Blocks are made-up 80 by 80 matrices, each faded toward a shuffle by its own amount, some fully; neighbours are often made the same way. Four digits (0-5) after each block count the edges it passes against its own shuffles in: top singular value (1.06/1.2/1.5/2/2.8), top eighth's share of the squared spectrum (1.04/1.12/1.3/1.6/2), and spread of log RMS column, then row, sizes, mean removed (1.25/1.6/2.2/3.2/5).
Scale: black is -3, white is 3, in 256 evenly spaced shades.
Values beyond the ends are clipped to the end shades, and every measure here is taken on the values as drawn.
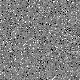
2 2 1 0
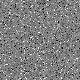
2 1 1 0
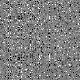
4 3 3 1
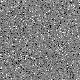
2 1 0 0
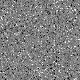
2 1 0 0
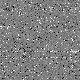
2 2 0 1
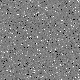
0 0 0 0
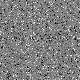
1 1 0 0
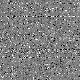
3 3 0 2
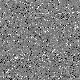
2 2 0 1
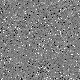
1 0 0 0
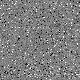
2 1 0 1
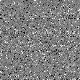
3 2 0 2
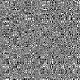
4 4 3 3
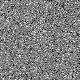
2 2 0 0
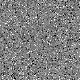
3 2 1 1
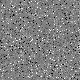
1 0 0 0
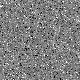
0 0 0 0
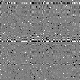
5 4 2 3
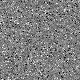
0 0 0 0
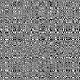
5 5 3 4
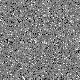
3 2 0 1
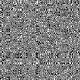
4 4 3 2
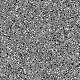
0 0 0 0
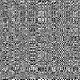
5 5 3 3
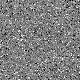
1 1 0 0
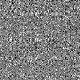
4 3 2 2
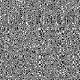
4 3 2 2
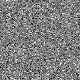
3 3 1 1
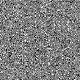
3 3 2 1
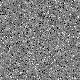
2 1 0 0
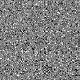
3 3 1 2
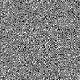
4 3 2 2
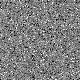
1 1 0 0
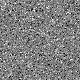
2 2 0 0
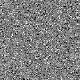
3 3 1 0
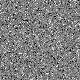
0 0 0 0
